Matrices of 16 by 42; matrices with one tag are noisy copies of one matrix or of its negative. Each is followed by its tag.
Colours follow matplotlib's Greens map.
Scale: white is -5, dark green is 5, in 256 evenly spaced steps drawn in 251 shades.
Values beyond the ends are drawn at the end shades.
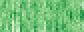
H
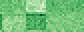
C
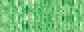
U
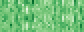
U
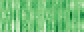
H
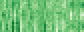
H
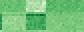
C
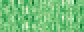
U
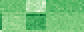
C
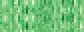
U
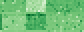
C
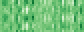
U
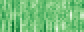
H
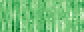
H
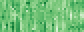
H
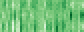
H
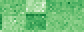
C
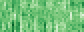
H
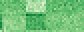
C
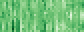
H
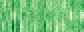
H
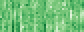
H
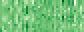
U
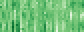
H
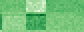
C
